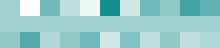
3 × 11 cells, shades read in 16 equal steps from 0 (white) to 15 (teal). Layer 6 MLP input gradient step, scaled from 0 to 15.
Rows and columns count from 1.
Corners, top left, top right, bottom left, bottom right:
6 10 7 5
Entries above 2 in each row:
9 11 11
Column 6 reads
15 6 3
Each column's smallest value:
6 0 5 4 1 3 3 4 6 4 5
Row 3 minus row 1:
1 11 -4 3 8 -12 5 -5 0 -8 -5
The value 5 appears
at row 3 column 3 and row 3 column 11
